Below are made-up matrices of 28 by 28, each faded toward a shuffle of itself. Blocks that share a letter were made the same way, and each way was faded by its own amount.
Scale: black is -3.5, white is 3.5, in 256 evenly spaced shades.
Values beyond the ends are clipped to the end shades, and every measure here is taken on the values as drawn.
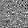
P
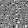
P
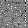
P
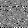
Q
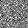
Q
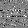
Q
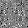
P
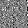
P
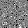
P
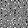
P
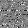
Q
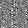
P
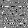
Q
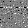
Q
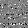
Q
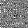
P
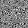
Q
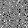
P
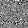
Q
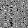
P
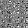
P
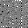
P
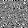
Q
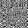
P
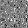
P
